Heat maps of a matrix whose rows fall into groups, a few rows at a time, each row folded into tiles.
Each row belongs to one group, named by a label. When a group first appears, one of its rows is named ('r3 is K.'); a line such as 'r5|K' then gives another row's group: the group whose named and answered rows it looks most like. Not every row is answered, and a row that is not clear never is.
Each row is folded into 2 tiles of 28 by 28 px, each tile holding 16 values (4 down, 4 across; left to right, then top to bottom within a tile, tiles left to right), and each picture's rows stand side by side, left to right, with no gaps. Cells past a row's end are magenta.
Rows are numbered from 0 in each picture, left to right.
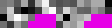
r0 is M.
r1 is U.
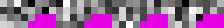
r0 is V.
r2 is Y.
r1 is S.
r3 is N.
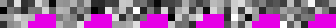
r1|V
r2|V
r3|M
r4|V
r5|S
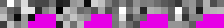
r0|N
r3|Y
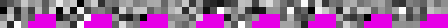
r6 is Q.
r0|Y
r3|V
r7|Y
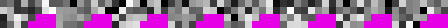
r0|M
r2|U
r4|U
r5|U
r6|U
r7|S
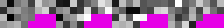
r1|M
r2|M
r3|S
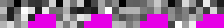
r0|N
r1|M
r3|U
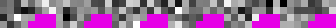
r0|M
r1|N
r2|U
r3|Q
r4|V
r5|M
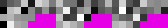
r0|U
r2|S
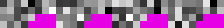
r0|M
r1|S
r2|V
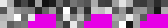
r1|Y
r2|V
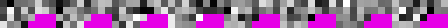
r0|Y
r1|U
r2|M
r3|V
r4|Q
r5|N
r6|S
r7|N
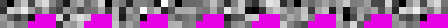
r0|Q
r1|U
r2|N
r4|M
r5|S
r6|N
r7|Q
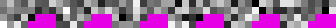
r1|Y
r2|N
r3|Q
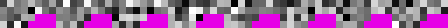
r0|S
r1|S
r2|M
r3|N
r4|Q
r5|Y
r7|S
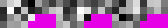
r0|V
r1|N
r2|Q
